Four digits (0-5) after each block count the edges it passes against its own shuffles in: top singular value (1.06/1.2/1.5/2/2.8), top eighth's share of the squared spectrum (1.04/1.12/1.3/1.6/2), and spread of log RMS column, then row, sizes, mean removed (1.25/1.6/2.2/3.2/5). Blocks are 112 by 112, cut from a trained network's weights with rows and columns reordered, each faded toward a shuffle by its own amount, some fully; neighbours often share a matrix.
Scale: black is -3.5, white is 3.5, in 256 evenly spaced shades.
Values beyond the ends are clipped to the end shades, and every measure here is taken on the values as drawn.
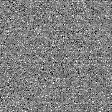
2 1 1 0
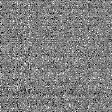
3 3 3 0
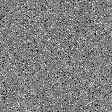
0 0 0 0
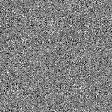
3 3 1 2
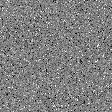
0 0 0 0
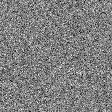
0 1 0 0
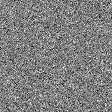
1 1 0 0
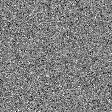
2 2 0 0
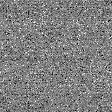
2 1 1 0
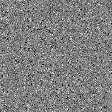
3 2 2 1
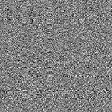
4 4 1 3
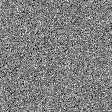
0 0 0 0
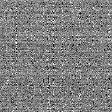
4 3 3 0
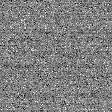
2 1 1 0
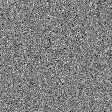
1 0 0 0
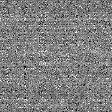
3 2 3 0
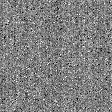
2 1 0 1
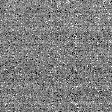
3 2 2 0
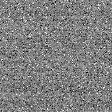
2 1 1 0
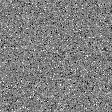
0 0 0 0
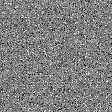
1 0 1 0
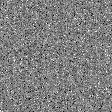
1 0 0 0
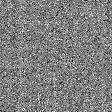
1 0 0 0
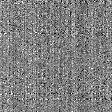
4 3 0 3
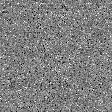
1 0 0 0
